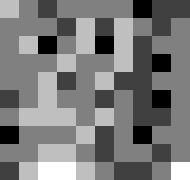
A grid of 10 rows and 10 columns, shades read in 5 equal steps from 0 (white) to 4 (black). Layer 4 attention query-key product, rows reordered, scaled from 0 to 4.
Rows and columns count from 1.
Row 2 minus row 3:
0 1 -2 1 0 -1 0 -1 1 0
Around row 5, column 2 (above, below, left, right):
2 2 2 1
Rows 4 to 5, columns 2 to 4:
2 2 1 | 2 1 3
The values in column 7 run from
1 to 3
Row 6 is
3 2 1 2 2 3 2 3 4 2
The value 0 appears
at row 10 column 3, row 10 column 4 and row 10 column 10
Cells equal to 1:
20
